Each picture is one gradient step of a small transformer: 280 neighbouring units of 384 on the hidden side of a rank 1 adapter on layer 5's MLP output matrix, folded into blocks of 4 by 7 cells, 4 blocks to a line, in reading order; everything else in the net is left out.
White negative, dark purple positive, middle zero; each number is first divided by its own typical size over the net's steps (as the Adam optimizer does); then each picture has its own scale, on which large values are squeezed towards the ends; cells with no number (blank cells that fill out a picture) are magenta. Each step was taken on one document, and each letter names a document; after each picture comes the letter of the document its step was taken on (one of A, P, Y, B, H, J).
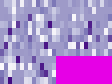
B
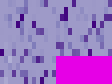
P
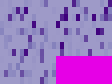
P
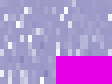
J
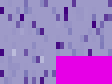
P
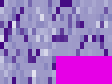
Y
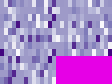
B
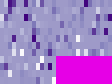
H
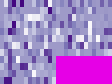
B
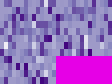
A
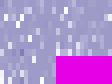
J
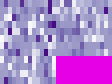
Y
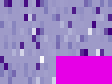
H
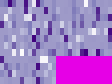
H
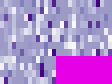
B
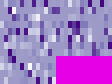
B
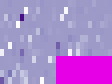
J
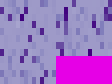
P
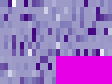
H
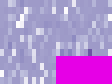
J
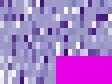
H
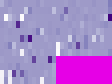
J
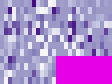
B
